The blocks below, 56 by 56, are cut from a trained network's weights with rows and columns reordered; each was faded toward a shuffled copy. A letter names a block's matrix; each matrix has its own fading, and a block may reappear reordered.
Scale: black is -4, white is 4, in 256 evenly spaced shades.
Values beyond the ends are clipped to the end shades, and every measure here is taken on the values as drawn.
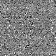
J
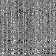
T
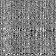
T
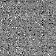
J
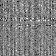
T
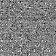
J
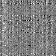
T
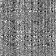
T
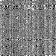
T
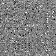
J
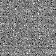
J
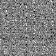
J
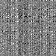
T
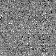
J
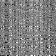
T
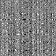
T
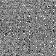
J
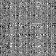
T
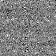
J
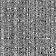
T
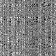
T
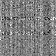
T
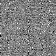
J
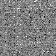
J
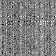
T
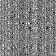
T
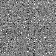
J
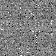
J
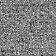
J
